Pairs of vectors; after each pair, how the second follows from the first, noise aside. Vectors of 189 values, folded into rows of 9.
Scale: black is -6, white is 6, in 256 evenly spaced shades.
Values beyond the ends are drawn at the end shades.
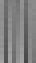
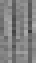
wrapped around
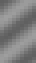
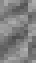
wrapped around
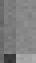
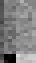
scaled up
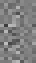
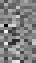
scaled up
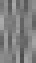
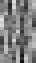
scaled up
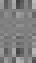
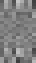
negated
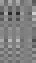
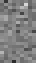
shuffled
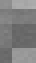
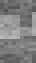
wrapped around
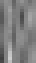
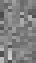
sign-scrambled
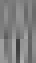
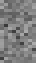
shuffled
